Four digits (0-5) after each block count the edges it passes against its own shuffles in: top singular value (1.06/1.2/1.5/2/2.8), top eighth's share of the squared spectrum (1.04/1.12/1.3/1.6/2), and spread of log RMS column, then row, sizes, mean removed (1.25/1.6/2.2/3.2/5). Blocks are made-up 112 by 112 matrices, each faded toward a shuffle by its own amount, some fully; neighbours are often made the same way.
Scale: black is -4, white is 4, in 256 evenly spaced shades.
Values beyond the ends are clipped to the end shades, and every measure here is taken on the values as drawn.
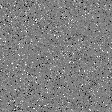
0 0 0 0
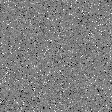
0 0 0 0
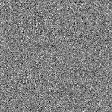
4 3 1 1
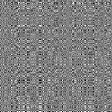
5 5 4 4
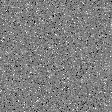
1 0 0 0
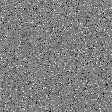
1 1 0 0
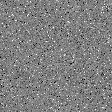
1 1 0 0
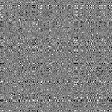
5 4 3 3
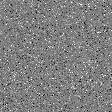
0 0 0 0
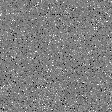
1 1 0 0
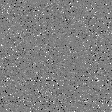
3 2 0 1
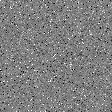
1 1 0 0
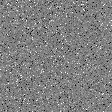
0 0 0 0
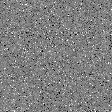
3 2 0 1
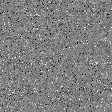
2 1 0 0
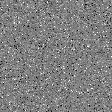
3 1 0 0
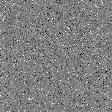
2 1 0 1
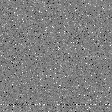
3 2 0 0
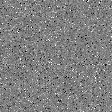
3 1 0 0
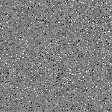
3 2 0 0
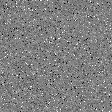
0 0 0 0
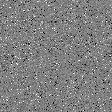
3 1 0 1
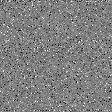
3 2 0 1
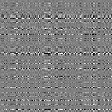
5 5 3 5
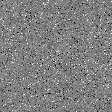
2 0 0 0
